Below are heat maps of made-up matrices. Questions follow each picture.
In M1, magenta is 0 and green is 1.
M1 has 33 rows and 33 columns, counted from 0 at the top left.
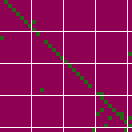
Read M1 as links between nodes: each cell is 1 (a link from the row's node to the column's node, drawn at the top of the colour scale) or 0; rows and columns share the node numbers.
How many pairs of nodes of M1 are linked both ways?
1
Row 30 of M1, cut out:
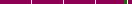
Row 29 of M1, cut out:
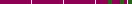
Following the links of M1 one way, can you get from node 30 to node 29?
yes
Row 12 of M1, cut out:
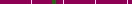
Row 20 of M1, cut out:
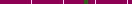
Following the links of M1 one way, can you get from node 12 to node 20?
yes
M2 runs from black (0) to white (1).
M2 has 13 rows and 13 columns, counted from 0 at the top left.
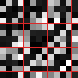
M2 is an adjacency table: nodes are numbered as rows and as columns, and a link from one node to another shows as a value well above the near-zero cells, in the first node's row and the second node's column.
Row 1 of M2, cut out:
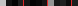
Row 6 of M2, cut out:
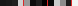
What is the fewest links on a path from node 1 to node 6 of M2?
3
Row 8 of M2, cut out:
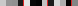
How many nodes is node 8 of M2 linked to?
8
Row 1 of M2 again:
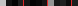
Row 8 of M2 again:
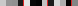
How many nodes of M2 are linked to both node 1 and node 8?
1
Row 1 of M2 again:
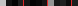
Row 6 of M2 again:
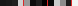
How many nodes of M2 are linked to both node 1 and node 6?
0
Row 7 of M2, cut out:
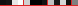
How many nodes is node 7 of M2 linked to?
6
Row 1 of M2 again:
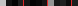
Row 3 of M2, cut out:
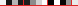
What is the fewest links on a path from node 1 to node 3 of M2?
2
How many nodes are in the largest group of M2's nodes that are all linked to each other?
4
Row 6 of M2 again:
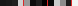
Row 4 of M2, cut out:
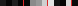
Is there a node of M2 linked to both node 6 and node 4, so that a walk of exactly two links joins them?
no
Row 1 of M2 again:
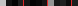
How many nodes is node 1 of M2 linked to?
2
